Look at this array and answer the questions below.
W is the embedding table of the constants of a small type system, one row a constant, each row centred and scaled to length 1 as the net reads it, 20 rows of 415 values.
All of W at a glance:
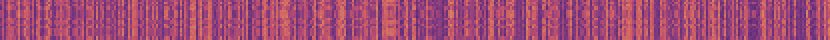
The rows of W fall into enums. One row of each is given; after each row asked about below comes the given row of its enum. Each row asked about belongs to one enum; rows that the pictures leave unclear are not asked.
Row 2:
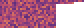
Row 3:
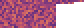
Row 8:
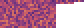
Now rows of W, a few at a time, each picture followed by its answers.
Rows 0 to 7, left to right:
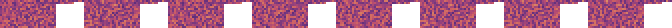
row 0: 2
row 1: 8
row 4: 3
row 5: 8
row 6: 8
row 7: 8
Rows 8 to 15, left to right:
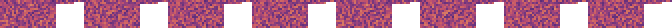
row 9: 3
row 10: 2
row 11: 2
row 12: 8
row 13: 3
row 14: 2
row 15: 2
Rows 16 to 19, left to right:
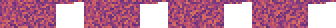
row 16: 2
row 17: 2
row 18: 3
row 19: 3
